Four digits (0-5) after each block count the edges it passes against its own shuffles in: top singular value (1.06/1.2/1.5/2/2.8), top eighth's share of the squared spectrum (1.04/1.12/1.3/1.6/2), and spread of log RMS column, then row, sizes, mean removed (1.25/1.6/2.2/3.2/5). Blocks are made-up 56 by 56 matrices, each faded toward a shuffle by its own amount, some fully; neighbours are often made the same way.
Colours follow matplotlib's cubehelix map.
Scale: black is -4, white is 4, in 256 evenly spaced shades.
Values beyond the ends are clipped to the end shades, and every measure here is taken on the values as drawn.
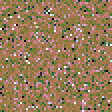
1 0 0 0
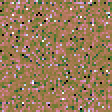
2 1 0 0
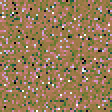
0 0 0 0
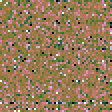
2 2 1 1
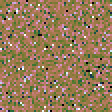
0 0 0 0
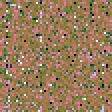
2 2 1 0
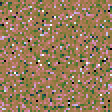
0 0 0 0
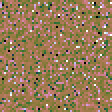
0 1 0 0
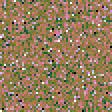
0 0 0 0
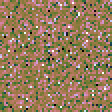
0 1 0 0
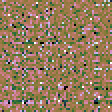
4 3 1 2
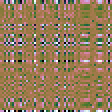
5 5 3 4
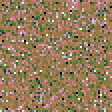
2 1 0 0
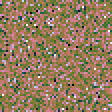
0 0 0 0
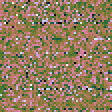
2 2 0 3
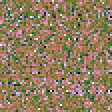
1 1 0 2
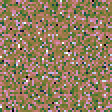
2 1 0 0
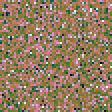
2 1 0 0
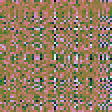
5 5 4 3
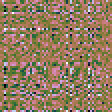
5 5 3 3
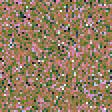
0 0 0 0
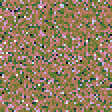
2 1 0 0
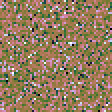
0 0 0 0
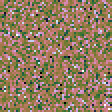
2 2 0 0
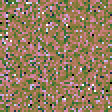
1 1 1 0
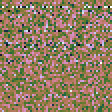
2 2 0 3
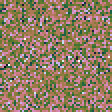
0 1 0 2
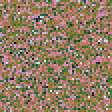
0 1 0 1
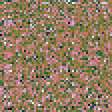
3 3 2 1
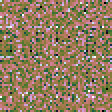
3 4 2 1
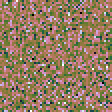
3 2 1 1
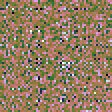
4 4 2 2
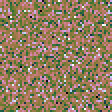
2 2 0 0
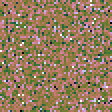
2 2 0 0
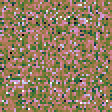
3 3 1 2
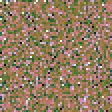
2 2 0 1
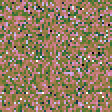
3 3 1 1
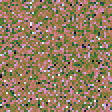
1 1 0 0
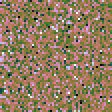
3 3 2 1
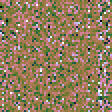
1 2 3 0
